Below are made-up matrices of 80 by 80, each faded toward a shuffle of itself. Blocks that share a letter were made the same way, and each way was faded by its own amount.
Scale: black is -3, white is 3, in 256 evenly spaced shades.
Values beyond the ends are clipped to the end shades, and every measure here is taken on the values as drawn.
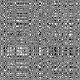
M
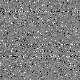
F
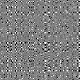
M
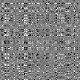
M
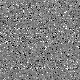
F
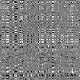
M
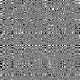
M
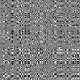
M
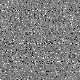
F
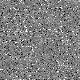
F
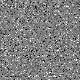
F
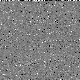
F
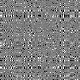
M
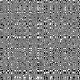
M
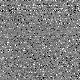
F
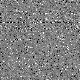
F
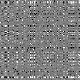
M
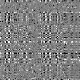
M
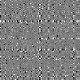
M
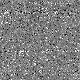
F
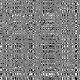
M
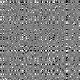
M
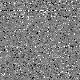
F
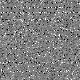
F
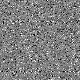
F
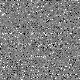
F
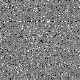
F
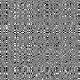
M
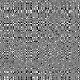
M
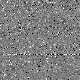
F
